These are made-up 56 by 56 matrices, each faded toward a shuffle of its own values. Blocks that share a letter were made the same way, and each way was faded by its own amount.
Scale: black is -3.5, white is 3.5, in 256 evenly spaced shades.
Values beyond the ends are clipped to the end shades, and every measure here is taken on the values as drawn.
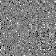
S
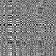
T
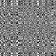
T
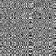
T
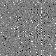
S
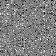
S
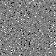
S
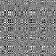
T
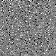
S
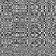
T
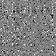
S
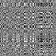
T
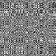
T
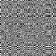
T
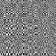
T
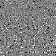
S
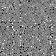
S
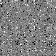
S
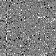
S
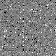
S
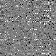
S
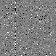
S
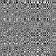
T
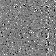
S
